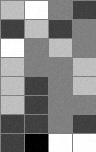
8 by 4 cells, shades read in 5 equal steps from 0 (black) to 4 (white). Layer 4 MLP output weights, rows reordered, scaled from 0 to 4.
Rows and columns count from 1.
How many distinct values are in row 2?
3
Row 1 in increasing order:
1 2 3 4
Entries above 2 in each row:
2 1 2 2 2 1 0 2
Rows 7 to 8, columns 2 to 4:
1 2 1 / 0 4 4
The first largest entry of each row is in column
2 2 1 1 1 1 3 3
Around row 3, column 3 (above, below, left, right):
1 2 2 2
